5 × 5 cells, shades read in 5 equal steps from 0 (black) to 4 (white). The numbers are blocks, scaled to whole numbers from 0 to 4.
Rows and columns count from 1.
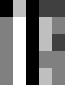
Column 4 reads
1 3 3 2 3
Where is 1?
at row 1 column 4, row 1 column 5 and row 3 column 5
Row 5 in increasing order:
0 2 2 3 4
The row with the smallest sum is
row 1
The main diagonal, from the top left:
0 4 0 2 2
